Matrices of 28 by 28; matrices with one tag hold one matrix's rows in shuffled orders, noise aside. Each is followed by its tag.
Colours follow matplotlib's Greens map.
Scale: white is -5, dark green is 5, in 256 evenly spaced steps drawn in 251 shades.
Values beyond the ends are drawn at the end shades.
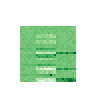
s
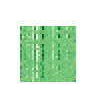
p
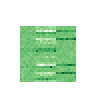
s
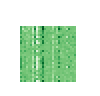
p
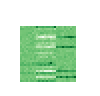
s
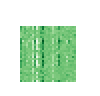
p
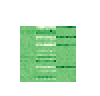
s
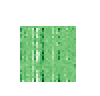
p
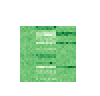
s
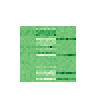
s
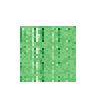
p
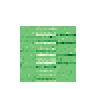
s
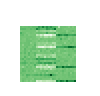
s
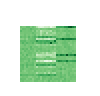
s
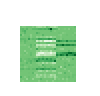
s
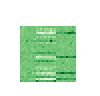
s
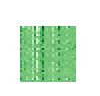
p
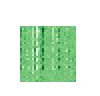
p
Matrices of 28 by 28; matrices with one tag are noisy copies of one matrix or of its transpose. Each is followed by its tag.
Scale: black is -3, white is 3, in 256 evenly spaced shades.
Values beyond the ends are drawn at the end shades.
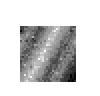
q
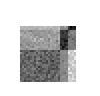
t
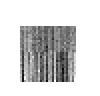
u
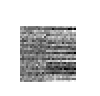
u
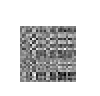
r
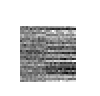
u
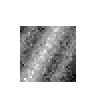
q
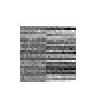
u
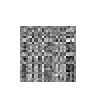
r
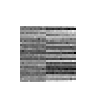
u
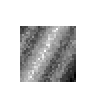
q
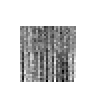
u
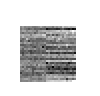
u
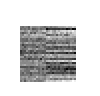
u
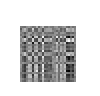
r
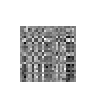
r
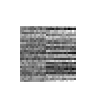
u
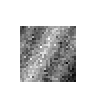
q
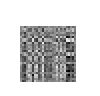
r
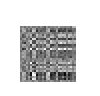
r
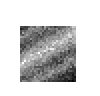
q
